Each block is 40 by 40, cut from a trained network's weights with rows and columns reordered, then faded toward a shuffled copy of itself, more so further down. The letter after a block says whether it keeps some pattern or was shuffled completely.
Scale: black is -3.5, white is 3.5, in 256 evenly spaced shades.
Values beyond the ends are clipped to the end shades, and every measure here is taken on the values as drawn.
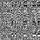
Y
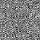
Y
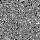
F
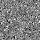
F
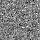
F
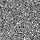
F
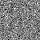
F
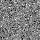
F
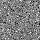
F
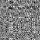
Y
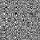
Y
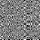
Y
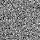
F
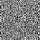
Y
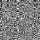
Y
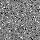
F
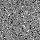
F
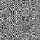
Y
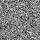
F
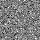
F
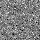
F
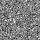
F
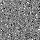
F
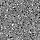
F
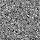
F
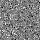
F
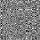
Y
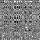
Y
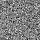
F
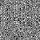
Y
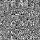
Y
